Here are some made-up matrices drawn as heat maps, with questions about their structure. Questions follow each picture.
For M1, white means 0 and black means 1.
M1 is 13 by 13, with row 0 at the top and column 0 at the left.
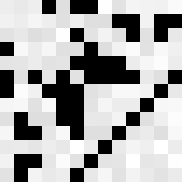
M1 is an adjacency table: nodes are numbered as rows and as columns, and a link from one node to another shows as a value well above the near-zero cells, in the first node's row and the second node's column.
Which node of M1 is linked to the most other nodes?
node 5
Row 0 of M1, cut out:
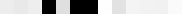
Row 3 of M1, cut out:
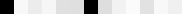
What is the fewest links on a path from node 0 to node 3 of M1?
1
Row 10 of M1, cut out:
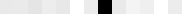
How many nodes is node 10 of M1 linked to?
1
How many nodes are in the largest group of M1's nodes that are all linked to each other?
3
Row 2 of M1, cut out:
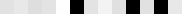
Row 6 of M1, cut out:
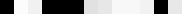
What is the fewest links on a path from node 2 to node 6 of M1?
2
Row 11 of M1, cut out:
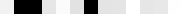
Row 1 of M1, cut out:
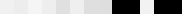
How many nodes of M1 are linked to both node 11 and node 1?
0
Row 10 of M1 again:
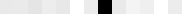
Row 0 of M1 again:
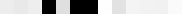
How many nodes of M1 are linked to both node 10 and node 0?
0
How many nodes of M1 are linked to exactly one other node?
1
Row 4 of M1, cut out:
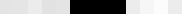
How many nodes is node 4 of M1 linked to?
4
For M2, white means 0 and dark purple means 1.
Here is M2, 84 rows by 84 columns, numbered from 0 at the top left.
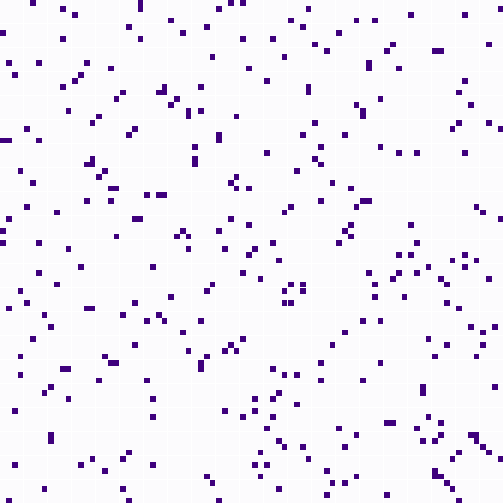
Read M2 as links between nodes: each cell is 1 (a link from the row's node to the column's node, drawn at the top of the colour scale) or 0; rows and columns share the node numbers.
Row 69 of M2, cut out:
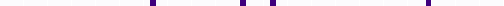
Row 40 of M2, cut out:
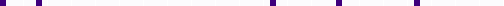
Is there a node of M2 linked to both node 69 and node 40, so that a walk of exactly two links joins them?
yes
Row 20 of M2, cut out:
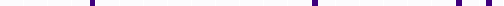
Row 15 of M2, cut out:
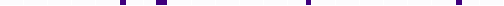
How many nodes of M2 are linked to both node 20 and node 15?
1
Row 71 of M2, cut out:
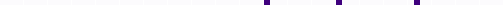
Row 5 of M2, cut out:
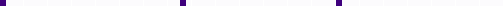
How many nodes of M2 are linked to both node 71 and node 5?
1
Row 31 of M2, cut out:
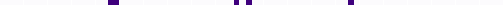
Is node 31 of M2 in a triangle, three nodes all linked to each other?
yes
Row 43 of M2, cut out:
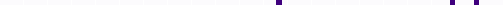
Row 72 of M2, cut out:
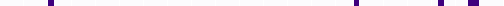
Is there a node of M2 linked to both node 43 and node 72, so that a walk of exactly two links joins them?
yes
